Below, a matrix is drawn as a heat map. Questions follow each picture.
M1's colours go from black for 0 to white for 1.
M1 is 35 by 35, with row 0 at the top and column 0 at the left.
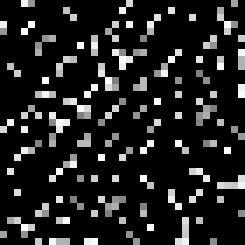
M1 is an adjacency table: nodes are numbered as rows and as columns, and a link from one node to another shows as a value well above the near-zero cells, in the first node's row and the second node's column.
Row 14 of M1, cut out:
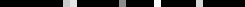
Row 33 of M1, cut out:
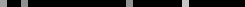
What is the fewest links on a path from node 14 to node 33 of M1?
4
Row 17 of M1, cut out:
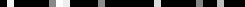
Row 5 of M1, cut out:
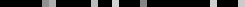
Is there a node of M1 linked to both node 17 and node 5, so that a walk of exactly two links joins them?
yes
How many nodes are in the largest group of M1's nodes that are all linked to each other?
4
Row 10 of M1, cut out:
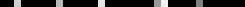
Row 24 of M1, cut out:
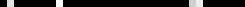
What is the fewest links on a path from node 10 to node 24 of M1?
2
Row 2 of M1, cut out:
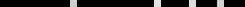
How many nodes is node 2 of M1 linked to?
4
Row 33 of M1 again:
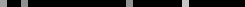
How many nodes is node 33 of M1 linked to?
4
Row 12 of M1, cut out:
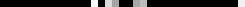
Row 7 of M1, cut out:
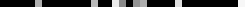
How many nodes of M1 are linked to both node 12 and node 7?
5
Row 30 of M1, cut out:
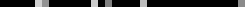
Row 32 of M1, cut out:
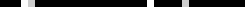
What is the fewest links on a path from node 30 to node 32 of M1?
3
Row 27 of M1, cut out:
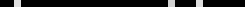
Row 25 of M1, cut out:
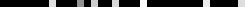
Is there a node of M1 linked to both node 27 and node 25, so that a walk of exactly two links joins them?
no
